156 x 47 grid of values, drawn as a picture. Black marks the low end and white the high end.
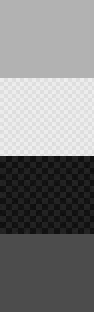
It is made of 4 by 1 panels. Panel 1,1: high, flat. Panel 2,1: very high, checkered, faint in contrast. Panel 3,1: very low, checkered, faint in contrast. Panel 4,1: low, flat.
